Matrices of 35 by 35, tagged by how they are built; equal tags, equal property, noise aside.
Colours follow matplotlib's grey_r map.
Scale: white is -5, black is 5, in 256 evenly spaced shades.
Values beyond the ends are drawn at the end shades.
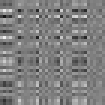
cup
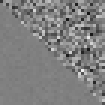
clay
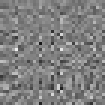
cup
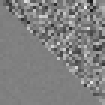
clay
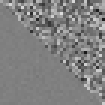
clay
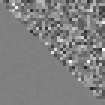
clay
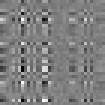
cup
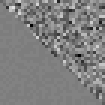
clay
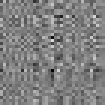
cup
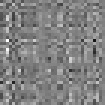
cup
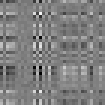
cup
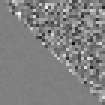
clay
